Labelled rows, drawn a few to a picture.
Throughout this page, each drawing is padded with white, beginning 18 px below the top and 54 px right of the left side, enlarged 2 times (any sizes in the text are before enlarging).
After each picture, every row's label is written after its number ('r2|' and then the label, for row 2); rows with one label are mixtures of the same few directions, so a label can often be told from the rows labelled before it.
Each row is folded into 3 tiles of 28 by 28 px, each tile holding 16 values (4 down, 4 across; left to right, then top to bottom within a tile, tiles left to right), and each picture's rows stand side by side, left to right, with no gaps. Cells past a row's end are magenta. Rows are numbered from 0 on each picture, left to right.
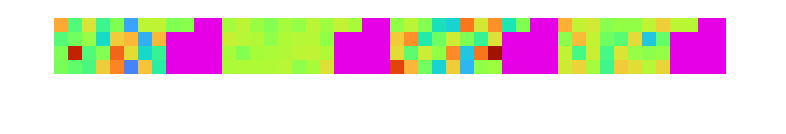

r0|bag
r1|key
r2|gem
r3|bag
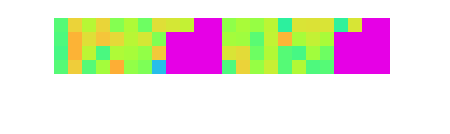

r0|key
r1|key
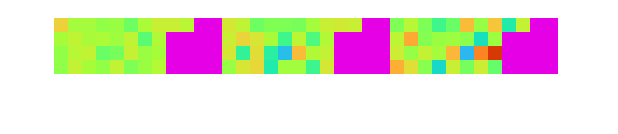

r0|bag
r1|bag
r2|gem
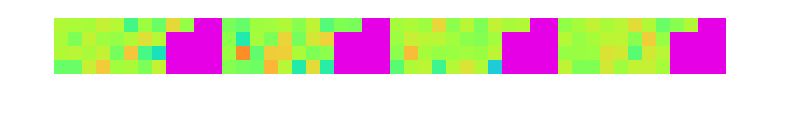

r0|gem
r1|bag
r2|key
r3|bag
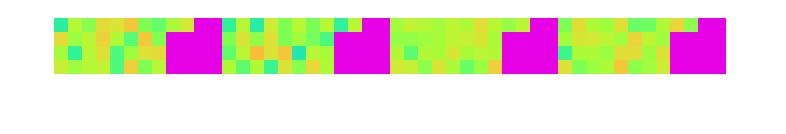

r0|bag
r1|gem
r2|key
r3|key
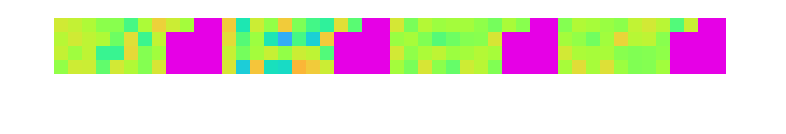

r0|bag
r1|key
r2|key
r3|key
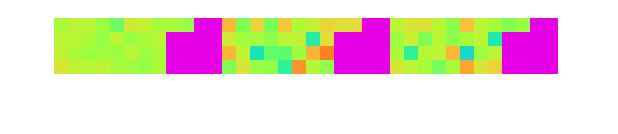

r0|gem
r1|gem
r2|bag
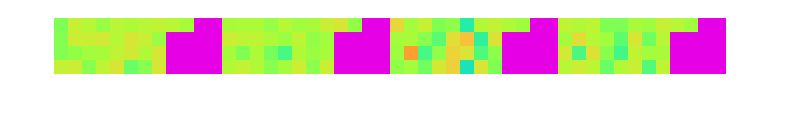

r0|key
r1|bag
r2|bag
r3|bag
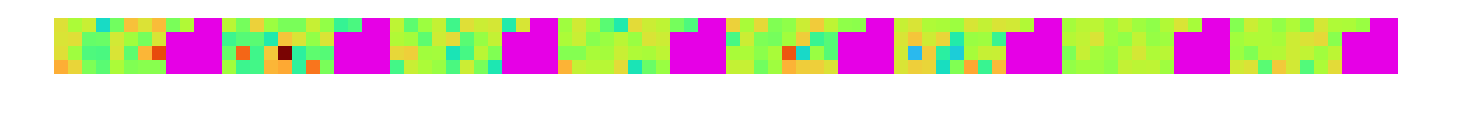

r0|gem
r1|bag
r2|key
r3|gem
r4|bag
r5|bag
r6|key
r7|key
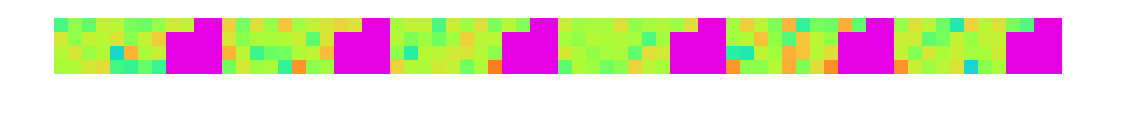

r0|bag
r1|gem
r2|key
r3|gem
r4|key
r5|gem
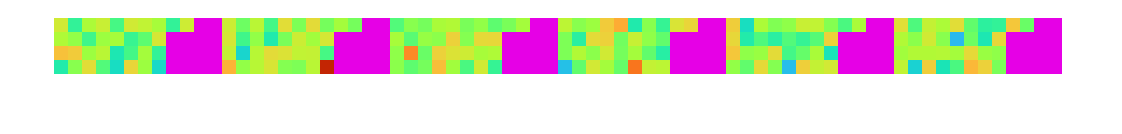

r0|key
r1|key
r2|bag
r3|gem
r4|key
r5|key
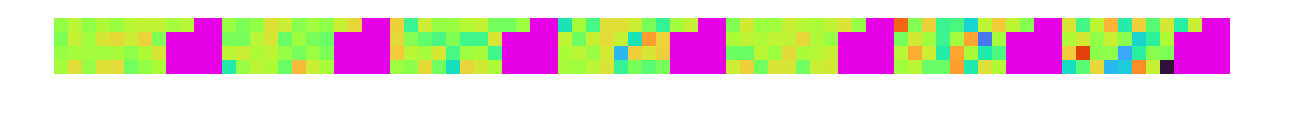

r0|key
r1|gem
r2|key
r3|bag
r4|key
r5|bag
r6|key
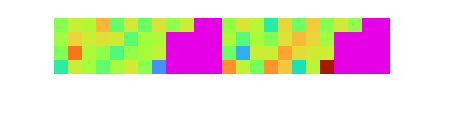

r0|key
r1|key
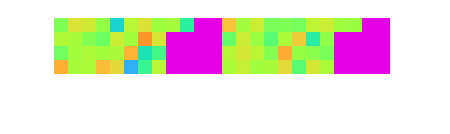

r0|gem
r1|bag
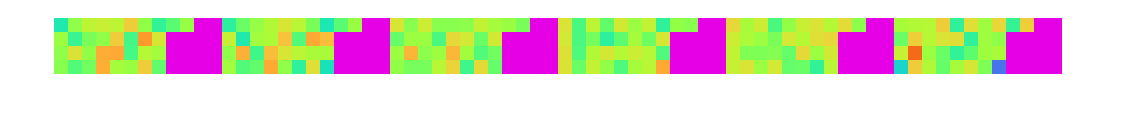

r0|bag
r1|bag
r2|bag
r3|key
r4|gem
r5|key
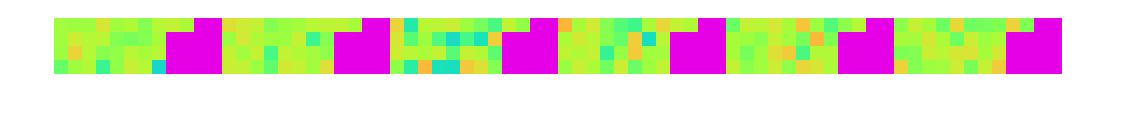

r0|key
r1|bag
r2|key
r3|bag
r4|bag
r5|key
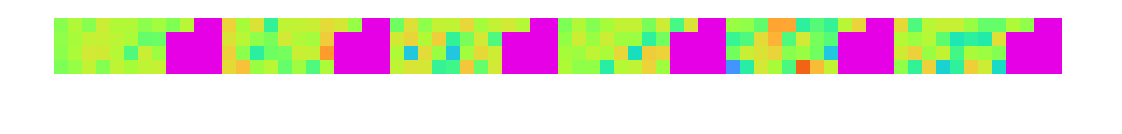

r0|gem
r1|gem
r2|bag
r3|gem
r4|gem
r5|key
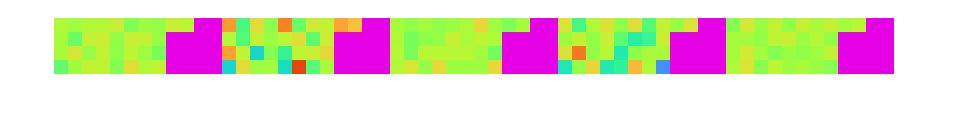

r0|gem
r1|gem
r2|key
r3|key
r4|key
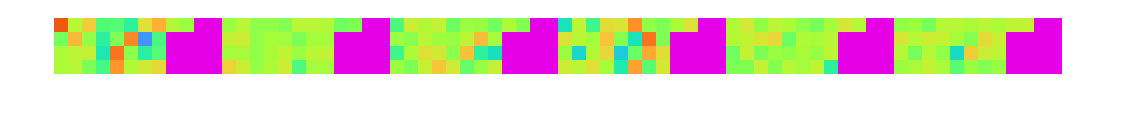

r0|bag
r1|gem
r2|gem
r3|bag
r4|key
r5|bag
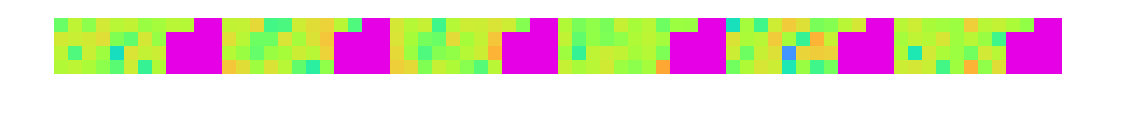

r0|bag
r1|gem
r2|gem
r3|key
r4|bag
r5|bag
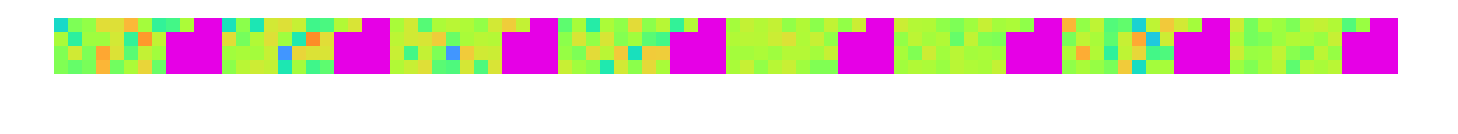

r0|bag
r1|bag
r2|bag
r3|gem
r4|key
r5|bag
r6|bag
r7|key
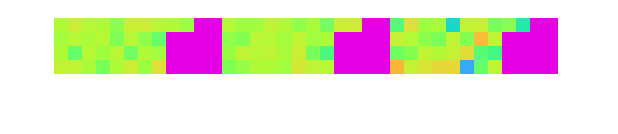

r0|bag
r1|gem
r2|gem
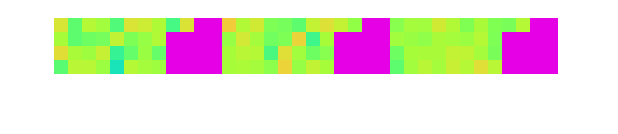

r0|key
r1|bag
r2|gem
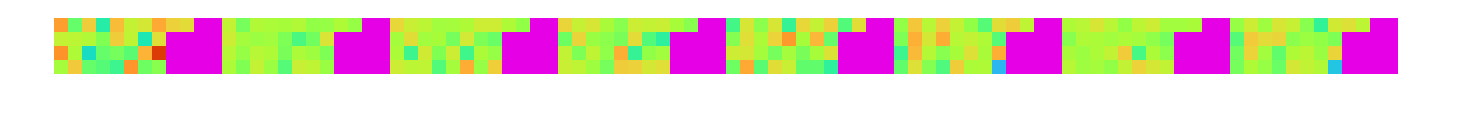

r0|gem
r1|key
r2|bag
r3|bag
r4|key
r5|key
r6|bag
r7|key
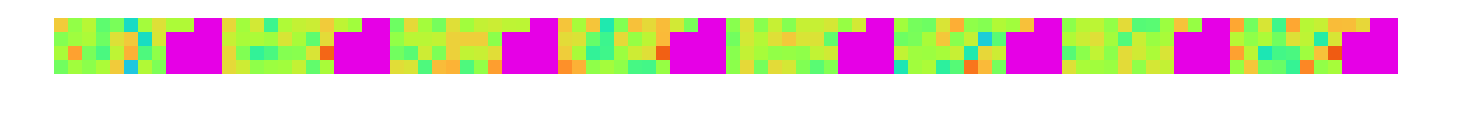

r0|bag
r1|gem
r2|key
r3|gem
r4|key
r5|gem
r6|key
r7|gem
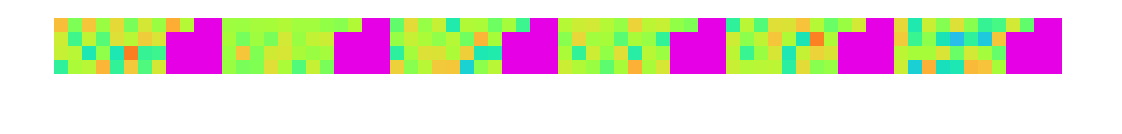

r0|gem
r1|bag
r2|gem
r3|bag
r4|bag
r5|key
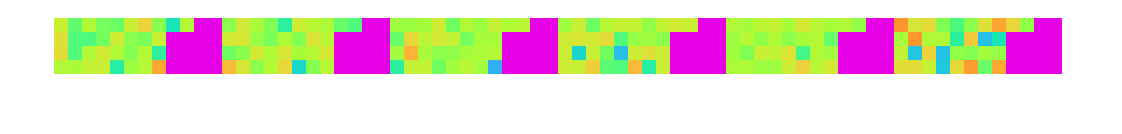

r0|key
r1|gem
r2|key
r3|bag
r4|bag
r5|bag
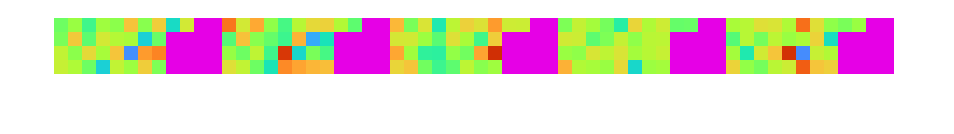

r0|gem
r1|bag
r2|gem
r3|gem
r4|bag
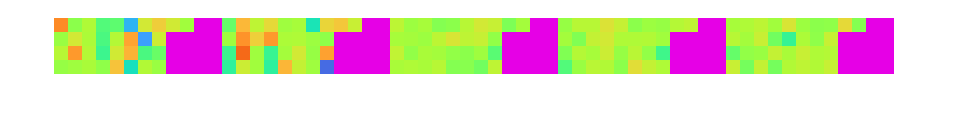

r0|bag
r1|key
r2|key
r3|gem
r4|key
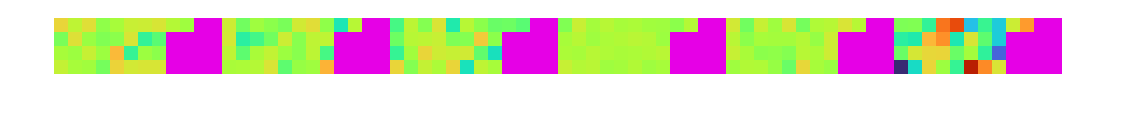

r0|bag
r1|key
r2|gem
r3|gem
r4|gem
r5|gem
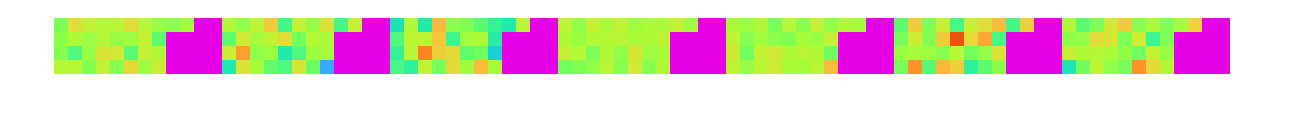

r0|bag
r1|key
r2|gem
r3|gem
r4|key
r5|key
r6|gem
